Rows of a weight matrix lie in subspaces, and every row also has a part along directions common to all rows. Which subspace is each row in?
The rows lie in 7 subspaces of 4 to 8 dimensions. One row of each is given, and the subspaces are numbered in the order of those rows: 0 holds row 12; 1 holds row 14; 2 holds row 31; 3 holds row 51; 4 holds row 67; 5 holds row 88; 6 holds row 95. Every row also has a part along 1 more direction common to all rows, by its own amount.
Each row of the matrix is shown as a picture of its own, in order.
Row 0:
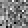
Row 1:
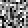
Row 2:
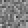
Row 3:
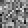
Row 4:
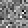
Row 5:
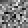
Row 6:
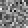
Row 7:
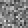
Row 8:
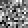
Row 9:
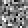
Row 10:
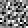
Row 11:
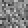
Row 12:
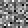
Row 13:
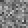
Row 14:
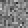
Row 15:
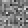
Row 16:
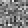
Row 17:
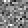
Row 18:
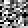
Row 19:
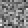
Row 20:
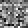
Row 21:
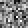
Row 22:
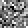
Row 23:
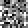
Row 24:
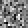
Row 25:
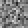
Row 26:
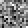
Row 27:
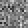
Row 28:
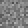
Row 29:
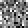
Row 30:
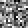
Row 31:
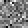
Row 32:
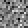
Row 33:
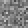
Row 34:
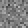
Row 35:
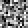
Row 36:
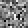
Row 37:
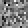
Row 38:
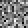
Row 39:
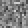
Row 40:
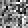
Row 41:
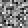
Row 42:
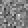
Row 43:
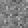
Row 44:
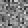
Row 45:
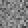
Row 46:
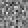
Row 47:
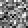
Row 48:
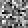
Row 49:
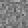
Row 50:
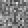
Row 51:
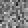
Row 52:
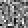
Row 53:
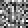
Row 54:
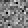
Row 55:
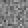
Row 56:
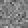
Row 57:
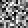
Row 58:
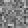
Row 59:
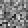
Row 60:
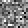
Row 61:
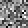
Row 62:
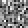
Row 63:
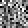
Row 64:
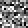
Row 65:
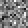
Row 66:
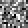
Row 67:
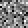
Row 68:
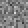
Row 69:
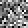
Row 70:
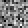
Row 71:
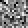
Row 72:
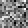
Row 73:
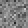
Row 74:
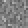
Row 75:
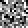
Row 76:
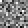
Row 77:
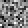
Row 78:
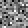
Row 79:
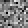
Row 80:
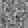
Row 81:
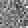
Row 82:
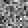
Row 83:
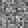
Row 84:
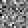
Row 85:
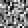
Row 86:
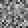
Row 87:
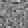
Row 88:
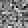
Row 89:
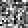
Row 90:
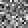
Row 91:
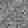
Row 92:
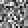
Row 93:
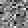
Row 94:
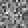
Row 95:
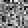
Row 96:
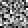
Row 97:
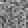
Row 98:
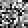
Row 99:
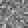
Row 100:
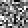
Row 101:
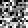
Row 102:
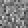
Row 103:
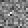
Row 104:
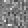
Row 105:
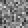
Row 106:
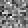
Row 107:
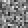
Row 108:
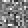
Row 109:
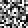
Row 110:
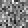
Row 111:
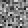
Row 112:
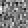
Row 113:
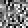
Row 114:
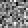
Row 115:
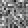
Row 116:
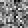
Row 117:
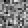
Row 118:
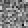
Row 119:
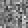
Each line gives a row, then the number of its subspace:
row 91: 2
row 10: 6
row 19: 1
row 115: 3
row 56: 2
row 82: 1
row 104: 6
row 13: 1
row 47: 3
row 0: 2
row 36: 3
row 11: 3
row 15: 4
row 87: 0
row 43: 0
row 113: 6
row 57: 4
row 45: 6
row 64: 0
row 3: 1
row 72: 3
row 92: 3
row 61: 2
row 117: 5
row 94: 3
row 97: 0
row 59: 3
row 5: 3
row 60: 2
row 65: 3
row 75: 1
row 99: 6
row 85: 6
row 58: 1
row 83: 4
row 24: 3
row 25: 1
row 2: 6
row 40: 0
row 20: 2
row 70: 0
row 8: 2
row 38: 4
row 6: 1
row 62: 6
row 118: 5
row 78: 0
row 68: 4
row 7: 0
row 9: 3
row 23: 5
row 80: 4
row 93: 3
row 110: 2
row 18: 5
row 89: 5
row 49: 0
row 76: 4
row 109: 6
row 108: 6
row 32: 6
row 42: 3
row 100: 5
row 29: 1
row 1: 0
